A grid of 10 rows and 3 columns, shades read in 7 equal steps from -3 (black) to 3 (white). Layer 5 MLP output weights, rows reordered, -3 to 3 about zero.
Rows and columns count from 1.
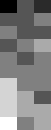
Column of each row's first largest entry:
2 3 1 3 1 1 1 1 1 1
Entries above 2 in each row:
0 0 0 0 0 0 0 0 0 1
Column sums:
4 -2 -1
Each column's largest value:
3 1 1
